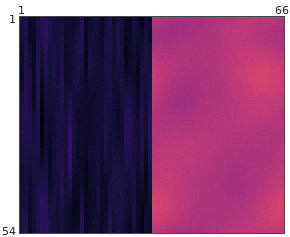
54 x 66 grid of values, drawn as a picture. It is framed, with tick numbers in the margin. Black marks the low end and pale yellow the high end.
It is made of 1 by 2 panels. Panel 1,1: very low, streaked downward, faint in contrast. Panel 1,2: middling, smooth, faint in contrast.
